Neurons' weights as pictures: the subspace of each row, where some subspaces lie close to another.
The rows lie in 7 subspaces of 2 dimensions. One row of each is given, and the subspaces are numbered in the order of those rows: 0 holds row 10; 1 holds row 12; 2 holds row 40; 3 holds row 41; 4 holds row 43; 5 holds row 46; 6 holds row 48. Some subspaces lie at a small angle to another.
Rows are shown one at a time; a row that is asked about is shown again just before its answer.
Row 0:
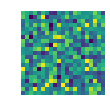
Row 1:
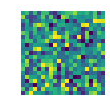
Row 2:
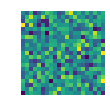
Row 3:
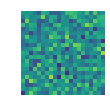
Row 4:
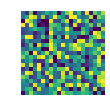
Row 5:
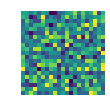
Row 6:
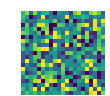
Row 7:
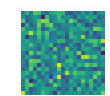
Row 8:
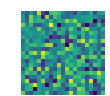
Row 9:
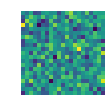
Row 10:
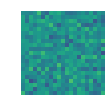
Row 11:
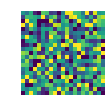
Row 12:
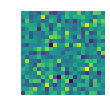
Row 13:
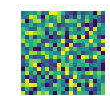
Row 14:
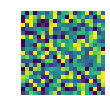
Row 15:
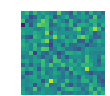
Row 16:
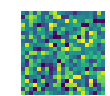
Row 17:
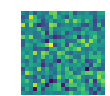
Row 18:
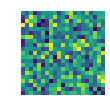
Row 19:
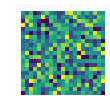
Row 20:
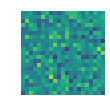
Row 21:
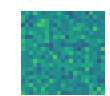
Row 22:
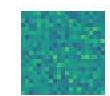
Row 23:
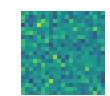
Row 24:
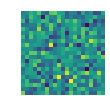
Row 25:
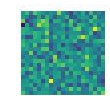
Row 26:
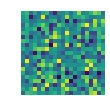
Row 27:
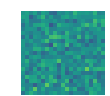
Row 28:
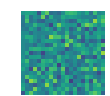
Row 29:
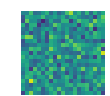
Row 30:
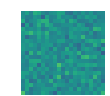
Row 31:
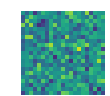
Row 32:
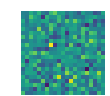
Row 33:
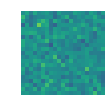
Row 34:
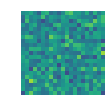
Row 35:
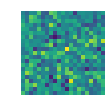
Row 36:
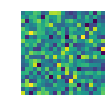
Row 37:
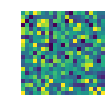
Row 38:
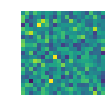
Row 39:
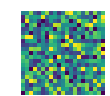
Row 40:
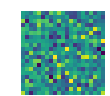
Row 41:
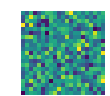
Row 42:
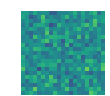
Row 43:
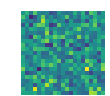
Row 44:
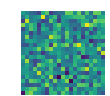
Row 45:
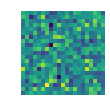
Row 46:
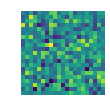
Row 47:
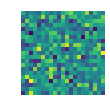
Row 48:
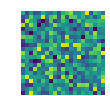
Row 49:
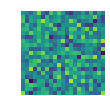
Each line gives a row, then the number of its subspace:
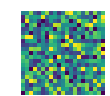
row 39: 0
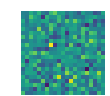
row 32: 1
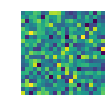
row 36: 4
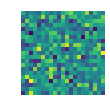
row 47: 6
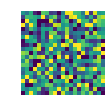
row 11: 5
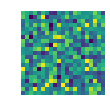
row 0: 3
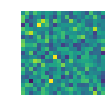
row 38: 6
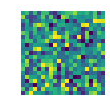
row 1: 6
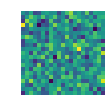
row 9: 5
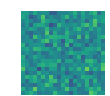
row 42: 4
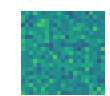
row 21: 4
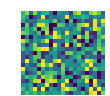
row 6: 1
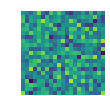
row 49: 0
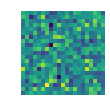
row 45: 3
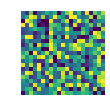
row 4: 2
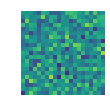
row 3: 5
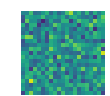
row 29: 0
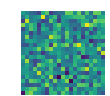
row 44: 1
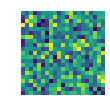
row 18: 5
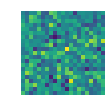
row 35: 2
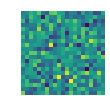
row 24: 1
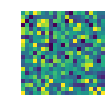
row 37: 1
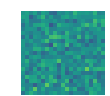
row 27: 5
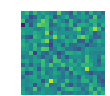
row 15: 2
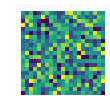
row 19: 3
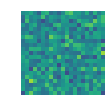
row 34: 0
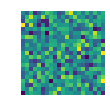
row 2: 3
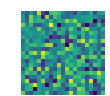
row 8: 0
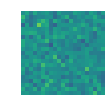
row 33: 6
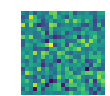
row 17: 5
